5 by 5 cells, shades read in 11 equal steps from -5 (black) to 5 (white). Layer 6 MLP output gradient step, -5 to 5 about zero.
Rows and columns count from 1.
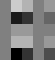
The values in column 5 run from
-2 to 1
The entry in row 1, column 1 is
0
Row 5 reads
0 -5 -3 0 -2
